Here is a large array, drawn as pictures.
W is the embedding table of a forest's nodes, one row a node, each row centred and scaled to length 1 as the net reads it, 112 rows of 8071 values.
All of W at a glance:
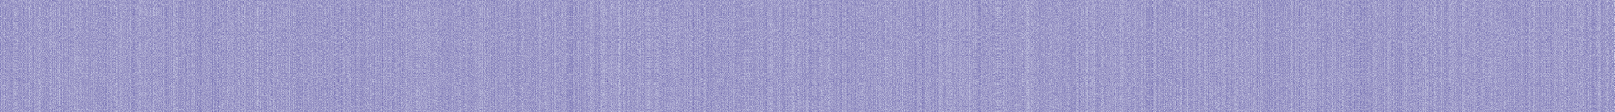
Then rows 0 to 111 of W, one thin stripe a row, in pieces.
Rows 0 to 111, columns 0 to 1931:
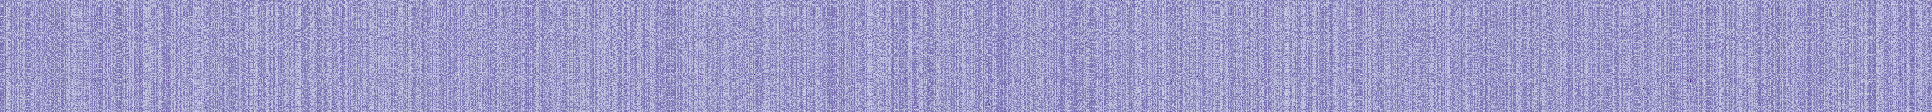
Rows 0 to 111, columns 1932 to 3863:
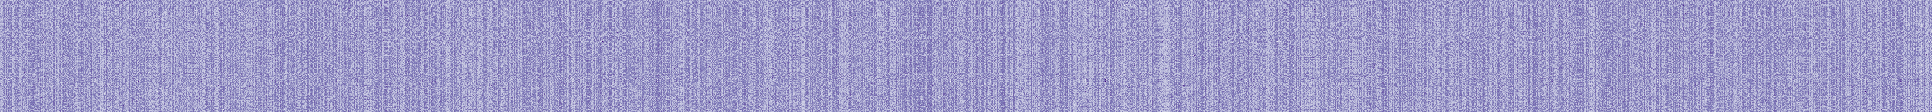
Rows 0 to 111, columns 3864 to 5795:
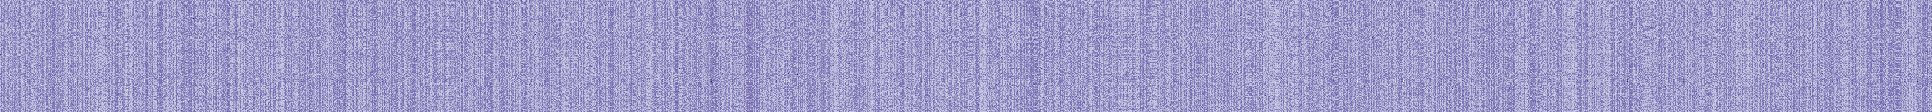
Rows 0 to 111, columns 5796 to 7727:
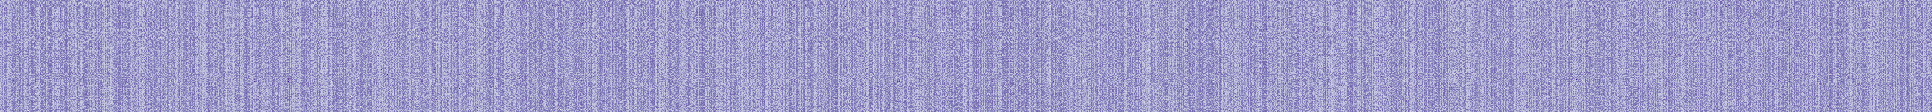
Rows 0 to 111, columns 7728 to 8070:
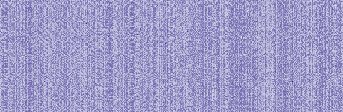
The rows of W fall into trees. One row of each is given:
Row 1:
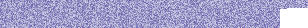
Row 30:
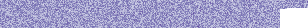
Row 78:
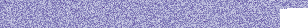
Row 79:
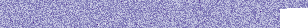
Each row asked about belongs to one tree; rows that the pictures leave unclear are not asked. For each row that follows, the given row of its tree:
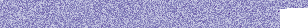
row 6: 78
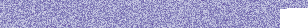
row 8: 1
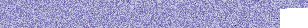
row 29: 30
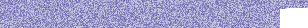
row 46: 30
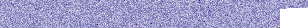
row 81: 79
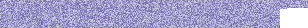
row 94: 1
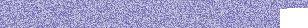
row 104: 1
